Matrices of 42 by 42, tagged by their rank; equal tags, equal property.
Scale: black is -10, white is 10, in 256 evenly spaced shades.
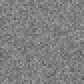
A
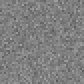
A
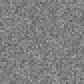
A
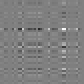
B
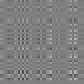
B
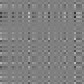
B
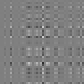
B
